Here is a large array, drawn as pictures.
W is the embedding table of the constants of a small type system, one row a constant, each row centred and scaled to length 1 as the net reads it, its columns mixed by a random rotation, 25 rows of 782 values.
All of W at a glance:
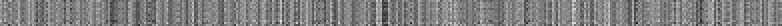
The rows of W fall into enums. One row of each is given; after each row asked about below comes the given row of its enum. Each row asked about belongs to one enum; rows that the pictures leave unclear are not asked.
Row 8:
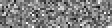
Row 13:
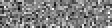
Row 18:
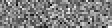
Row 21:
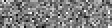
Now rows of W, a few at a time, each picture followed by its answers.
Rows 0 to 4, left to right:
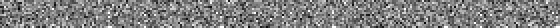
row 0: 13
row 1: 8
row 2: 21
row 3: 18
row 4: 8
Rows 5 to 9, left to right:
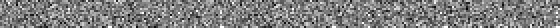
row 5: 18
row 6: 21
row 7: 18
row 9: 13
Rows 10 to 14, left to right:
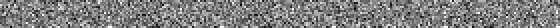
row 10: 8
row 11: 18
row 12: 18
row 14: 21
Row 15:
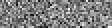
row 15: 18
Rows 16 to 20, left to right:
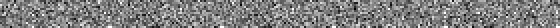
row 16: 8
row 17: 18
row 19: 13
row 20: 21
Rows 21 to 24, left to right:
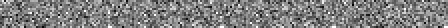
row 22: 8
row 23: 8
